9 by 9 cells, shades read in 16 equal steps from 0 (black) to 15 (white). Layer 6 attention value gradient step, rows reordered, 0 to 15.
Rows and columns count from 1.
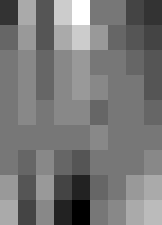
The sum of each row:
66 66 63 65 64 64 61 61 60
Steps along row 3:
up down up up down same down down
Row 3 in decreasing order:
9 8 8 7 7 7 6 6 5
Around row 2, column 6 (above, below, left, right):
7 7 12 6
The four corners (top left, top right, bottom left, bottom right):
3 3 10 11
